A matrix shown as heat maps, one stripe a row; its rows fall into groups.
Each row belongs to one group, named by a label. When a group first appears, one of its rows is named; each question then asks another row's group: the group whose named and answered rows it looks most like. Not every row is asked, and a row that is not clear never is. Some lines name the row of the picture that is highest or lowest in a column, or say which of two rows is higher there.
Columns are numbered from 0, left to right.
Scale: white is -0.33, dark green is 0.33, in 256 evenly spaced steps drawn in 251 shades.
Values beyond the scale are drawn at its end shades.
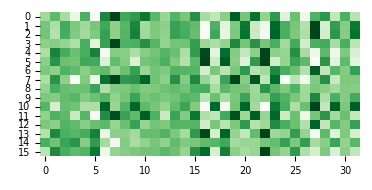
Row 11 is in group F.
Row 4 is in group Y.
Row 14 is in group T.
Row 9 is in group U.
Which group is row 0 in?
F
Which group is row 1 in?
U
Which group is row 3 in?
F
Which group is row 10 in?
U
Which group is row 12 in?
U
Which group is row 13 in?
Y
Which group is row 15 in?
Y
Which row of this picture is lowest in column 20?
5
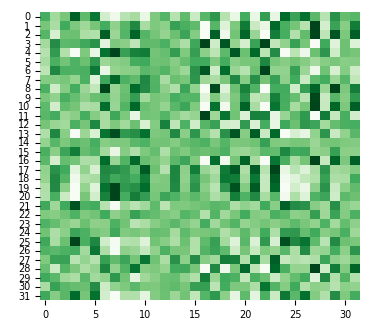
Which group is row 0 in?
T
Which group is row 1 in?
U
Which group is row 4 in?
F
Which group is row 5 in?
Y
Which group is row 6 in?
Y
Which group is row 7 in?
F
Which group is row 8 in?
U
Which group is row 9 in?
U
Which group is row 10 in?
U
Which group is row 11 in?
Y
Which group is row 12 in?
T
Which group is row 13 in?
F
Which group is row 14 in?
Y
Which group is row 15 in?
T
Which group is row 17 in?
F
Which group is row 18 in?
F
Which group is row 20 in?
F
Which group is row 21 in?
T
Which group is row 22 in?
U
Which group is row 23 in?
Y
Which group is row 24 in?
T
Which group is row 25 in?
T
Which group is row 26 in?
T
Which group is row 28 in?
U
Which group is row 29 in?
Y
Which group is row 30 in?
Y
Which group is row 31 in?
T
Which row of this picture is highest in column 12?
12
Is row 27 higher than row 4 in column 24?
Yes
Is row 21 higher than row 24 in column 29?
Yes
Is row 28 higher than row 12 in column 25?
No
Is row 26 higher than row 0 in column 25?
No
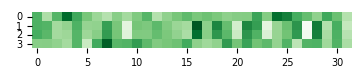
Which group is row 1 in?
Y
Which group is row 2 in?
Y
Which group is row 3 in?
F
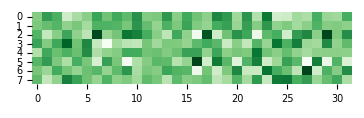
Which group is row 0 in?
F
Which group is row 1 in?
F
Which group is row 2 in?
U
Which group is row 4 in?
Y
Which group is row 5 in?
Y
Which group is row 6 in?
U
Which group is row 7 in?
T
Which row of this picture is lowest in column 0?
4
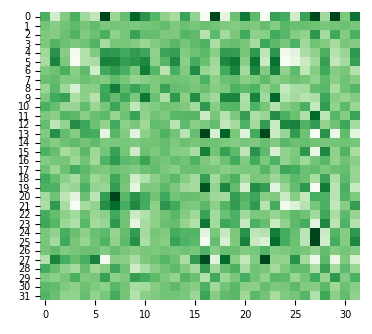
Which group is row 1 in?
T
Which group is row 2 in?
U
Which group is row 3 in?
Y
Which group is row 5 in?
F
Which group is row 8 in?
F
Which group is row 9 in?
F
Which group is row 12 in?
T
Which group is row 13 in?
Y
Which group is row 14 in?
T
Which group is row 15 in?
Y
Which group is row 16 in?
F
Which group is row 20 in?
F
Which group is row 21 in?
F
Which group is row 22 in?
Y
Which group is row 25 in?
U
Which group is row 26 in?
Y
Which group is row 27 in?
Y
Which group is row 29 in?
U
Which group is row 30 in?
Y
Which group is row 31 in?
Y
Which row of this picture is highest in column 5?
27
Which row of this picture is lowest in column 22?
0
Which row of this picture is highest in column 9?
0
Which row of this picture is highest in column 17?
0
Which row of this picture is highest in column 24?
12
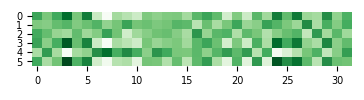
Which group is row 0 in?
T
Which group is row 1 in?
U
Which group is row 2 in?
Y
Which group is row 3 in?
T
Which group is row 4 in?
F
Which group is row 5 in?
T
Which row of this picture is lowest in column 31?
2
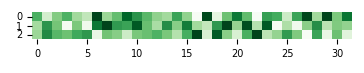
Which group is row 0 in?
U
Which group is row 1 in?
F
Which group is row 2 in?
Y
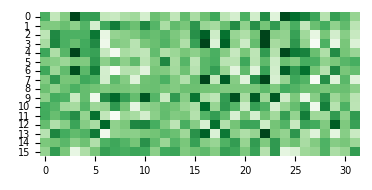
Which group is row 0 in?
T
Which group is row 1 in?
F
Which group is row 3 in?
Y
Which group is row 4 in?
T
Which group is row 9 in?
F
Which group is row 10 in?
Y
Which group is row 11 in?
T
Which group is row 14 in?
F
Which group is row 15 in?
F
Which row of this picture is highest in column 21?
9
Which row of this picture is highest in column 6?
12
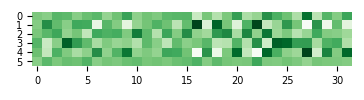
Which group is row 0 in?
U
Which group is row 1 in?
Y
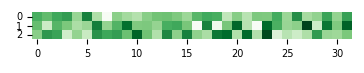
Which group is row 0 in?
T
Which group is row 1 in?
U
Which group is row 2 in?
F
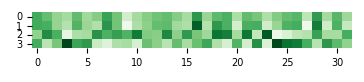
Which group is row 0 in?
Y
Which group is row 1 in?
Y
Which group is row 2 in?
F
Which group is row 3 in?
T
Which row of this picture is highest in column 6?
2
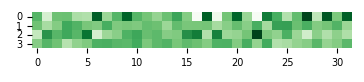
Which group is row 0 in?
U
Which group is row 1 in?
T
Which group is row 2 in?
Y
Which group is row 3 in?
F
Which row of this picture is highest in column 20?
0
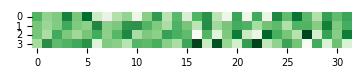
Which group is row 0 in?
T
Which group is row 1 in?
U
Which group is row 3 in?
Y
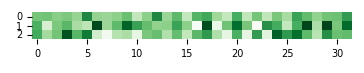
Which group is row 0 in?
T
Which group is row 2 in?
T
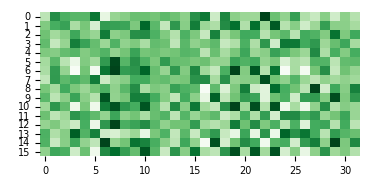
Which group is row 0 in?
Y
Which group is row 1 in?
F
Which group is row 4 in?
U
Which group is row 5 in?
F
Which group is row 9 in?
U
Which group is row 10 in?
F
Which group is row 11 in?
T
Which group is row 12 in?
F
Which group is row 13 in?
T
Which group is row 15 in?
F
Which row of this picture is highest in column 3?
13
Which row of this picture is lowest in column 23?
13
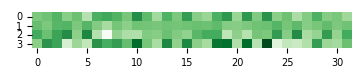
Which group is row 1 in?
T
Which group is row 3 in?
F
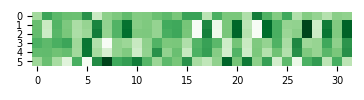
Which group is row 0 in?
Y
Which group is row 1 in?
U
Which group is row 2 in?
U
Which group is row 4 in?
T
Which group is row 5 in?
F
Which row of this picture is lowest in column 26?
5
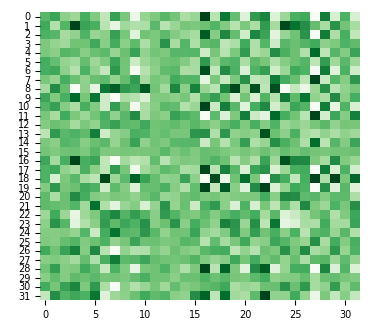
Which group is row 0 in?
Y
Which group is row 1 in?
T
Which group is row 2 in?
Y
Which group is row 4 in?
U
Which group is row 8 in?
F
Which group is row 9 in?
T
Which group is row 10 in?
Y
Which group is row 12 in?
F
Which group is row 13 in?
Y
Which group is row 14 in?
U
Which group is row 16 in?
T
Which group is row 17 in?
Y
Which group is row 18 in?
U
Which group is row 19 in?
Y
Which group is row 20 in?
T
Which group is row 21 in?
T
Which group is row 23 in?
F
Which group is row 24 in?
F
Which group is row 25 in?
U
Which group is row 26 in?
T
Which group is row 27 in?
F
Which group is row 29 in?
Y
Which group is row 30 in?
T
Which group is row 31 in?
Y
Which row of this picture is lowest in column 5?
8
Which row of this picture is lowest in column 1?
18
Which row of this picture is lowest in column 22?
18
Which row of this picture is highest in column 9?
18
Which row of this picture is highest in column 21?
8
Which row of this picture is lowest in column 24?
8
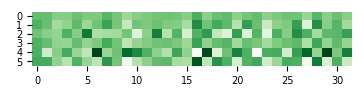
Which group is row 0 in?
Y
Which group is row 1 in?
Y
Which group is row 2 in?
T
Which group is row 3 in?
Y
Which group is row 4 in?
U
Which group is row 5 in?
Y
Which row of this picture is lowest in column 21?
2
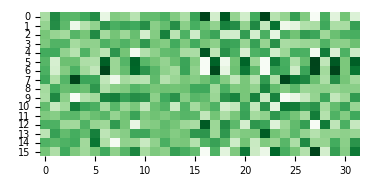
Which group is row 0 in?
Y
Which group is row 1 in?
F
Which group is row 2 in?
T
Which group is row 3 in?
F
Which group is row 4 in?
Y
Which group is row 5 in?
U
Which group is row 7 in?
T
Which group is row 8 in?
Y
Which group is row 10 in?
T
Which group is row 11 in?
U
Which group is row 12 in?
Y
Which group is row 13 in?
Y
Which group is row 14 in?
T
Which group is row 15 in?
U
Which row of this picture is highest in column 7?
9
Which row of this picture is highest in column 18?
0
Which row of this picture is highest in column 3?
7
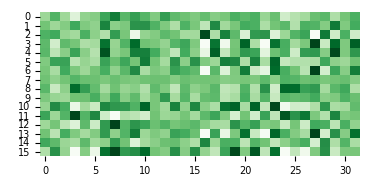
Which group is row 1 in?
U
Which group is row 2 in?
Y
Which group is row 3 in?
U
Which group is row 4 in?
U
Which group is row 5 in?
F
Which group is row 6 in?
U
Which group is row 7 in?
T
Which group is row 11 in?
T
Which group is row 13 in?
U
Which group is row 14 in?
Y
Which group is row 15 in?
F
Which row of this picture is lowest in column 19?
11
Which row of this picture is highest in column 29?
4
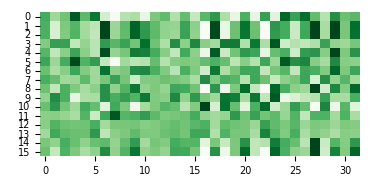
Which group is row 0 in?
T
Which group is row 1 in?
U
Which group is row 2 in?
U
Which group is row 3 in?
F
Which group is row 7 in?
Y
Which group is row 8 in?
U
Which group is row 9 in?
F
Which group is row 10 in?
Y
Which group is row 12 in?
Y
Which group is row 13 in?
Y
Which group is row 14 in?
U
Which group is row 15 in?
U
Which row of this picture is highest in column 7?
11
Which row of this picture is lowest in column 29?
10
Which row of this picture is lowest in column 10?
0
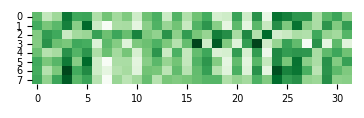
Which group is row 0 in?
T
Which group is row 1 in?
T
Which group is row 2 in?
F
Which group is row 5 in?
T
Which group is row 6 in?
T
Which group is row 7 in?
T
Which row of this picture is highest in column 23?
2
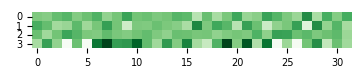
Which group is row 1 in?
Y
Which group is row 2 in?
T
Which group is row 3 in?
F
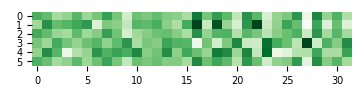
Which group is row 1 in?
Y
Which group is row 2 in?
Y
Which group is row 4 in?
F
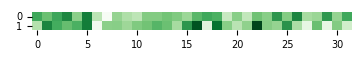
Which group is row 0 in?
T
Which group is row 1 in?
Y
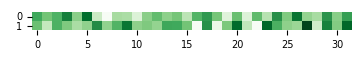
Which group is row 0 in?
T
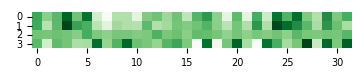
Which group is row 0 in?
T
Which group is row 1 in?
T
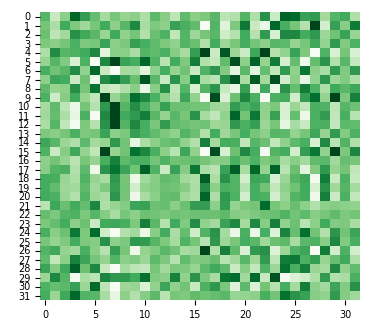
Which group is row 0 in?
T
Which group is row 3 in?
U
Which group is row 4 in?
Y
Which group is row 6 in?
T
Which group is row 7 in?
F
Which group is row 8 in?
T
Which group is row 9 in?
U
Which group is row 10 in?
F
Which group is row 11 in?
F
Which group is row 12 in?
F
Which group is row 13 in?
U
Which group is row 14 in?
Y
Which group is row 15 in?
U
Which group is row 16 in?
F
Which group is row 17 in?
F
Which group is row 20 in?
Y
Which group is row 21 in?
Y
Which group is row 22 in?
T
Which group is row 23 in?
F
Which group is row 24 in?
T
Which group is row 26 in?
Y
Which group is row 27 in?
T
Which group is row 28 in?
T
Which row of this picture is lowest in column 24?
29
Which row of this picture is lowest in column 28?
1
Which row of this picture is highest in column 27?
1
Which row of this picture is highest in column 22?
4
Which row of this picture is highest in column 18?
4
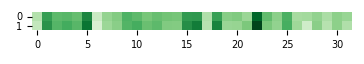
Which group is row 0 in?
Y
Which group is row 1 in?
Y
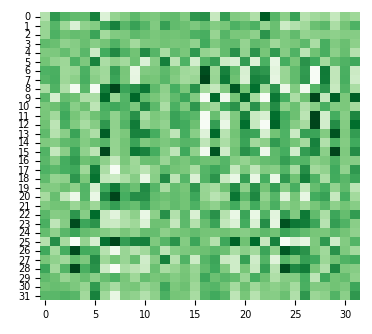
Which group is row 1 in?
F
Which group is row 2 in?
Y
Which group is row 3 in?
Y
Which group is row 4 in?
F
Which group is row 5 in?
T
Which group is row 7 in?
Y
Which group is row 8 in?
F
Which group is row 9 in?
U
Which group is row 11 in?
U
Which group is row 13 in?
U
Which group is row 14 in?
U
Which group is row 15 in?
U
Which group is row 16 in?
T
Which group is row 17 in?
T
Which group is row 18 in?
T
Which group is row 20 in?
F
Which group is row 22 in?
T
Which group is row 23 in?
T
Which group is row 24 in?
T
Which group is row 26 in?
T
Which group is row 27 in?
T
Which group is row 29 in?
Y
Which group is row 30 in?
T
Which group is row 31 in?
T
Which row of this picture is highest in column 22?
0
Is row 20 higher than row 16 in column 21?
Yes
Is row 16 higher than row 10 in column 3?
Yes
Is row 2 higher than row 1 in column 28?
No
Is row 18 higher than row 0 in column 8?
No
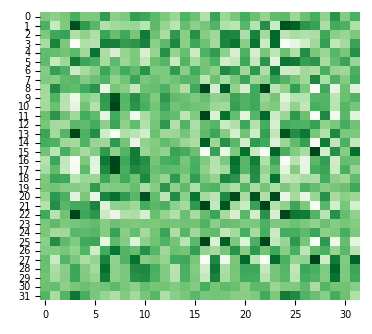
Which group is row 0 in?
U
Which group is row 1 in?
T
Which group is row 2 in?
F
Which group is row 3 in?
F
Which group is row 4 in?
T
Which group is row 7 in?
U
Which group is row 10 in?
F
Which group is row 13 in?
T
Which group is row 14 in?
Y
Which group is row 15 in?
U
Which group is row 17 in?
F
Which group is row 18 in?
F
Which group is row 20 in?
F
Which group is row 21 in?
Y
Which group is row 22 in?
T
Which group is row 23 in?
Y
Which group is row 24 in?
T
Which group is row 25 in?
Y
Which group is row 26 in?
F
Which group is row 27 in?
U
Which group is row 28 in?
U
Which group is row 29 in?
U
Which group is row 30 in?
Y
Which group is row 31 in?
T
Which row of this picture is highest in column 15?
20
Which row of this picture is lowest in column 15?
4
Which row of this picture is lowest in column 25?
3
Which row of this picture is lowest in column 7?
13
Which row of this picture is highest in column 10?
20
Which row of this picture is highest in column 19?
20
